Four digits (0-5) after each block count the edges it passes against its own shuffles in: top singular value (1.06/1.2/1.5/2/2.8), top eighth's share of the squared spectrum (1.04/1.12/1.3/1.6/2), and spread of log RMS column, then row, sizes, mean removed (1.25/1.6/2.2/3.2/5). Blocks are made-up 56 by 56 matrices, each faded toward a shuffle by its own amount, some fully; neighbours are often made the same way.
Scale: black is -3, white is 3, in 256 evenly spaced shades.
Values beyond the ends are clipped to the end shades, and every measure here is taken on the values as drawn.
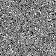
1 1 0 0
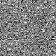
3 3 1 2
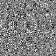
3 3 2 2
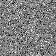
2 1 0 0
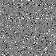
1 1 0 1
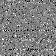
1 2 0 2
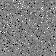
1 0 0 0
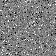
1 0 0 0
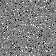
0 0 0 0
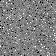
0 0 0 0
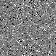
0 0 0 0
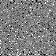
1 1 0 1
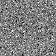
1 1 1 0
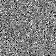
0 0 1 0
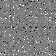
2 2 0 1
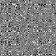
4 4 2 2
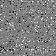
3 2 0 1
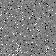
2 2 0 0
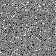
0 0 0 0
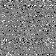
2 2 0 3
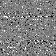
2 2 0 2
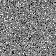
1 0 0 0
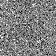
2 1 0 0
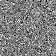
0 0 0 0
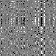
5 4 3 2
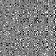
4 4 2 2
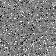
2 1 0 0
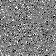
2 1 0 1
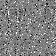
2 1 0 0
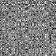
4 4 2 2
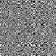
4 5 3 3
